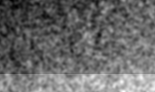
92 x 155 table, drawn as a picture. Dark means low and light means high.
Ninth with the lowest average: top left. Lone odd cells: none. Seam: horizontal, 80% of the way down, the bottom part higher. Slope: up to the bottom right. Ninth with the highest average: bottom right. Stripes: none. Grain: blotchy.
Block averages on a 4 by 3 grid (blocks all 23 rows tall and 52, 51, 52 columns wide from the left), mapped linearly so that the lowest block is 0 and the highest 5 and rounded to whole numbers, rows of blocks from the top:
0 1 2
1 1 2
1 2 3
3 4 5
